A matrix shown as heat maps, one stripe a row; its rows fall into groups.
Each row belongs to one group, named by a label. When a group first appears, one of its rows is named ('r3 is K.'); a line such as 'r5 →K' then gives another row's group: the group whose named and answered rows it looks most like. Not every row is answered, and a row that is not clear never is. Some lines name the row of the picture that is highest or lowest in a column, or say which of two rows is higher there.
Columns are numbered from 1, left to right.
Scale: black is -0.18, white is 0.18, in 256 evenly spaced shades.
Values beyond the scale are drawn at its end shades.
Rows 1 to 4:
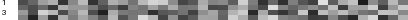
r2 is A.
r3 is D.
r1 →D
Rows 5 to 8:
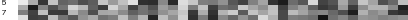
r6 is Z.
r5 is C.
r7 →Z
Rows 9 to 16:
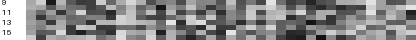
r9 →C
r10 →C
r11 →Z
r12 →Z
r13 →C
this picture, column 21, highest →15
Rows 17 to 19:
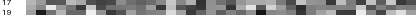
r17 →Z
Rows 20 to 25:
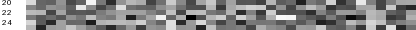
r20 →D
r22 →C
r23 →A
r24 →C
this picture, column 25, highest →22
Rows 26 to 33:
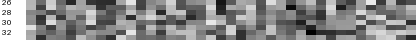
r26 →Z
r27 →D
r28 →D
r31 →C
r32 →C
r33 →Z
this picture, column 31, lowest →32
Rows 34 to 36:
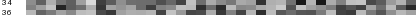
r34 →D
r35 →Z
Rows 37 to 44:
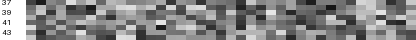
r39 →C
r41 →A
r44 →Z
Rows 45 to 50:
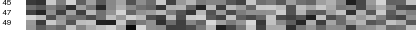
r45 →A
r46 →Z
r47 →A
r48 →C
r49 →D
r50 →A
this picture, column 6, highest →49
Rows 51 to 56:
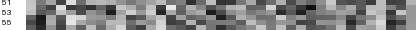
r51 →A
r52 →C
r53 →C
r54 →A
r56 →A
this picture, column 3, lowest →52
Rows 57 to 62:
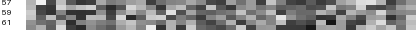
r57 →C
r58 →D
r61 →C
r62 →C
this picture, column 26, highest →60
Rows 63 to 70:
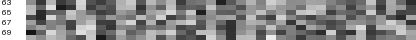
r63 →Z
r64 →Z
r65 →Z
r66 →A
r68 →D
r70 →D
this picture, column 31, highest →69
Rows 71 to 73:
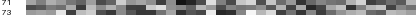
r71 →D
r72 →A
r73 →D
